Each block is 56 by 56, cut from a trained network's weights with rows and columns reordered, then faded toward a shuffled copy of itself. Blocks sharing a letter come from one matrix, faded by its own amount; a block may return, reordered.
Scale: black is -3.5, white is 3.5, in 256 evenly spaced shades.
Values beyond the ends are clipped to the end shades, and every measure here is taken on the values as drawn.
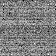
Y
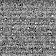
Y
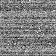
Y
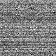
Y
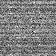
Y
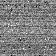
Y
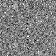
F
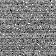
Y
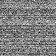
Y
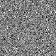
F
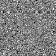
F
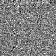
F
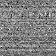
Y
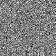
F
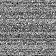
Y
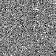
F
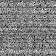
Y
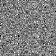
F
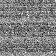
Y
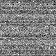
Y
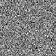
F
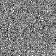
F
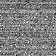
Y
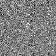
F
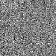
F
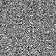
F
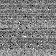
Y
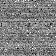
Y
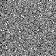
F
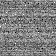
Y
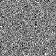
F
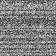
Y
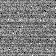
Y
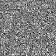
F
